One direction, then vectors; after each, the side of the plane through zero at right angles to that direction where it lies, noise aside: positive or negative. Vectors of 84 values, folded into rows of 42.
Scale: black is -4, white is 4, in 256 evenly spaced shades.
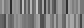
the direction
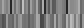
positive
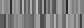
positive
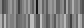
negative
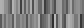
positive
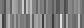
positive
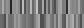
positive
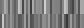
negative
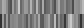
positive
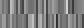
negative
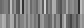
negative
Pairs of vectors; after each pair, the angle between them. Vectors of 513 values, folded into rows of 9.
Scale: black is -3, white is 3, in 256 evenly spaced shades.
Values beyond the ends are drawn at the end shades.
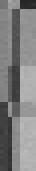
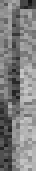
nearly parallel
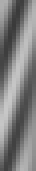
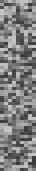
orthogonal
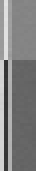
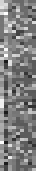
partly aligned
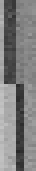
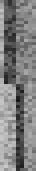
nearly parallel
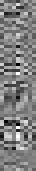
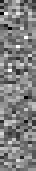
partly opposed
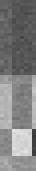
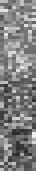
partly opposed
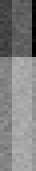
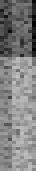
nearly parallel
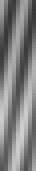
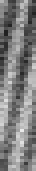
nearly parallel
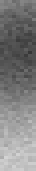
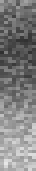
nearly parallel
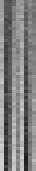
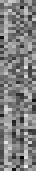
partly opposed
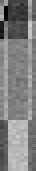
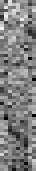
partly opposed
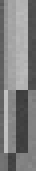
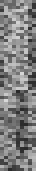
partly aligned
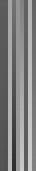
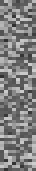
orthogonal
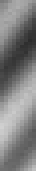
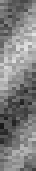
nearly opposite
